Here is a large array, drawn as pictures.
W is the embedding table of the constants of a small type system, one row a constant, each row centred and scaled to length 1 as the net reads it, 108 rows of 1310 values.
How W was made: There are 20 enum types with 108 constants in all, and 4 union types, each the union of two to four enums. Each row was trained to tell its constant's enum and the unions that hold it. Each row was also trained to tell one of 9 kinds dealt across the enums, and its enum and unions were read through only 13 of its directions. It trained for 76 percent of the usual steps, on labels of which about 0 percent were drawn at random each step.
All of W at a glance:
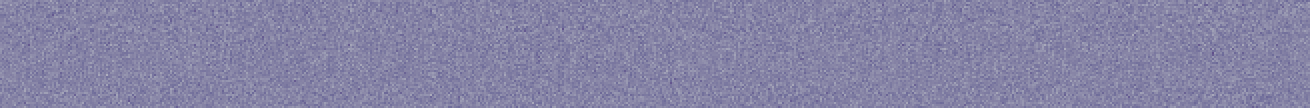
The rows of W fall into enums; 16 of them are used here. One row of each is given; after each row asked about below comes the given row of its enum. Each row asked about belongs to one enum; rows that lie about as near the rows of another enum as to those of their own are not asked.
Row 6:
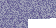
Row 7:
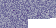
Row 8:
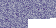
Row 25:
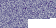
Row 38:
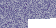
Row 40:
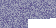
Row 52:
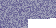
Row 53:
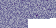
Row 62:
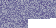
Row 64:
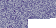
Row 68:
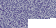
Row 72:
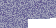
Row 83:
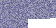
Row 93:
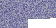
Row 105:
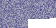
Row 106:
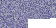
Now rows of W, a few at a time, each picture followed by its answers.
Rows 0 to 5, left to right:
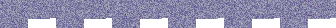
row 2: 93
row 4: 40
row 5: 38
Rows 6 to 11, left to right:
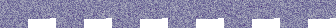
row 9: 53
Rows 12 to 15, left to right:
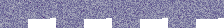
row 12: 83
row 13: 7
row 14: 83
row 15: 25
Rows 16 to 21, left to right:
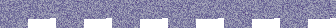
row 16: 52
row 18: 64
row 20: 68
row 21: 83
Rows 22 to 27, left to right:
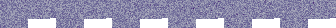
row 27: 6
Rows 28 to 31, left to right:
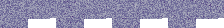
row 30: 38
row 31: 38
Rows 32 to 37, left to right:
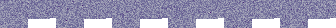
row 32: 72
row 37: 72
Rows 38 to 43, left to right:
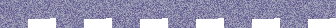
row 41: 38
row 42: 68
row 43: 6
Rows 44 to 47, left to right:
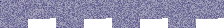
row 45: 8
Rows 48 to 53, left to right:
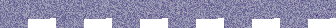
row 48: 93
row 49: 40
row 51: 8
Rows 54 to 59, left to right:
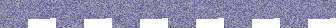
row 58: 52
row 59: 53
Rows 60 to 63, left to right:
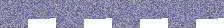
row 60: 72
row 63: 6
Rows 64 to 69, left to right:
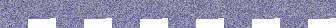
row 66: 68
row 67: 40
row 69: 93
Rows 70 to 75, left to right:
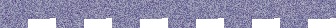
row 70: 40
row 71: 64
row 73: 6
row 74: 64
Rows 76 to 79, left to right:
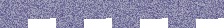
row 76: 40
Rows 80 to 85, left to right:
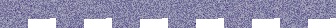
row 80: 64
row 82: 6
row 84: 38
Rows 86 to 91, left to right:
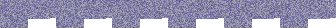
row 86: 7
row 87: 105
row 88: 25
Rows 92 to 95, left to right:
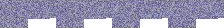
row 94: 72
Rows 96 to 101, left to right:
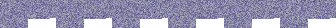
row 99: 105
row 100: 93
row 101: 53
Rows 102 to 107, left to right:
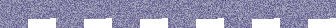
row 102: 64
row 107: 93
